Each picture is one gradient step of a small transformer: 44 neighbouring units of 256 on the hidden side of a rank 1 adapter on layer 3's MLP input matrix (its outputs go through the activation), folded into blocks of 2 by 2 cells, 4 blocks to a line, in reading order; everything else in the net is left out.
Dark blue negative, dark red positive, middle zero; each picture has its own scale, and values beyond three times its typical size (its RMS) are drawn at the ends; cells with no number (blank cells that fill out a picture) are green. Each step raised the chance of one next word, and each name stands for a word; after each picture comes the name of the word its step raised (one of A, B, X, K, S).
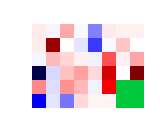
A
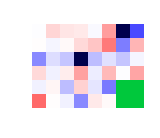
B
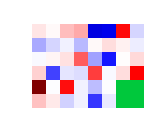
A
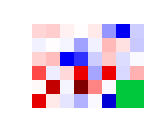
B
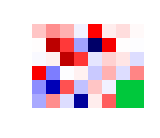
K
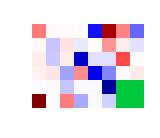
B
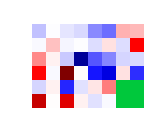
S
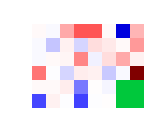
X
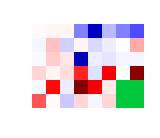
B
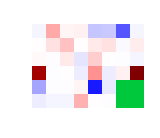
X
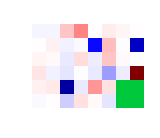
X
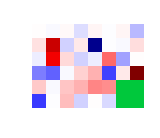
A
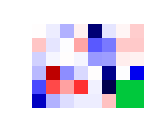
K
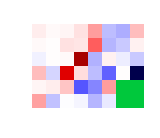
X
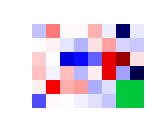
B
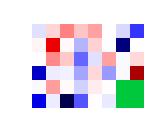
A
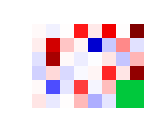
A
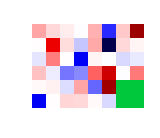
X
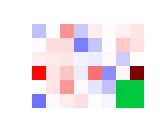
X
